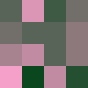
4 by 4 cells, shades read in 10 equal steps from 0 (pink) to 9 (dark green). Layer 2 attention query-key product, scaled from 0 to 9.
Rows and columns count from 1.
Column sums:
14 18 21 21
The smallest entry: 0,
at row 4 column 1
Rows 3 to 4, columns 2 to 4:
2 6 4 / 9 2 8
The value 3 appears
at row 3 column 1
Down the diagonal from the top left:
6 6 6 8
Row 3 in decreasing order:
6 4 3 2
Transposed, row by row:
6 5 3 0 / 1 6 2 9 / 7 6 6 2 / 5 4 4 8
